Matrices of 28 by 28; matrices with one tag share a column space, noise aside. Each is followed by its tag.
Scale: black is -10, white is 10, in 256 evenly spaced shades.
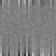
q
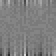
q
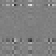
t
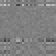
t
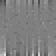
q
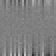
q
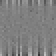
q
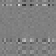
t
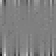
q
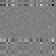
t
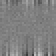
q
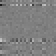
t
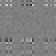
t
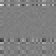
t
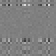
t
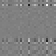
t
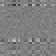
t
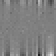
q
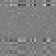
t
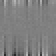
q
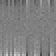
q
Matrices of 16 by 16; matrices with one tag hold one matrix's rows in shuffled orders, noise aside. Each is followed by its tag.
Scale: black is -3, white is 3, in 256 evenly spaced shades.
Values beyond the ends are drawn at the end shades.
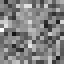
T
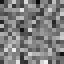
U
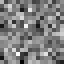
U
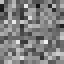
U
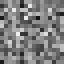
U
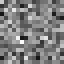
U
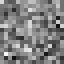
T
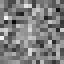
T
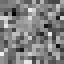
T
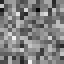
U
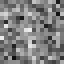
T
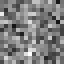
T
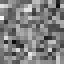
T
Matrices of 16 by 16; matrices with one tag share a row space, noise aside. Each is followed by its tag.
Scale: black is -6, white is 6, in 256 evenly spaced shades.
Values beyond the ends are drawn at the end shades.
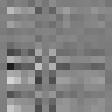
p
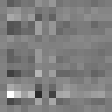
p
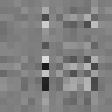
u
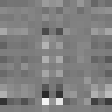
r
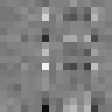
u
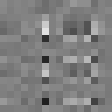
u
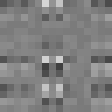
r
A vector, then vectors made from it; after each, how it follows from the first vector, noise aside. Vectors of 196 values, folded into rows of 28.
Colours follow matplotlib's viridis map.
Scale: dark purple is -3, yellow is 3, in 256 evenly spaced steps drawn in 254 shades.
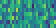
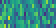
wrapped around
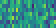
copied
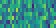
copied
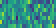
wrapped around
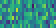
copied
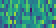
wrapped around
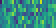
wrapped around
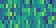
wrapped around
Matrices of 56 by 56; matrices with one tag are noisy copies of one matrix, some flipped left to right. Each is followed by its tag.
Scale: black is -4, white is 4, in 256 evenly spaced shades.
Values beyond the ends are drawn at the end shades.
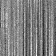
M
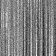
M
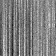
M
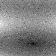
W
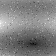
W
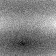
W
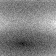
W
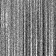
M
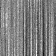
M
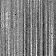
M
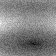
W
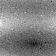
W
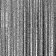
M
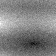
W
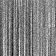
M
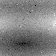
W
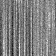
M
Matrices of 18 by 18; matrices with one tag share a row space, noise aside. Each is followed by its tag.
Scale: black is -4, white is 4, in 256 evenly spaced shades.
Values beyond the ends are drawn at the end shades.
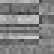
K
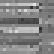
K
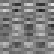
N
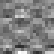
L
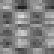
L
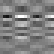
L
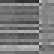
K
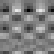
N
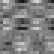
L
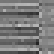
K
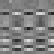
N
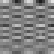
N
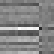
K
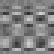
N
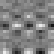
N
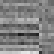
K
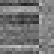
K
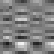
L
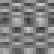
N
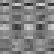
N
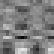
L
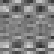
N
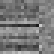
K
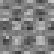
N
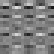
N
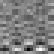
N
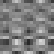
N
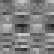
L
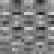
N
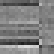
K
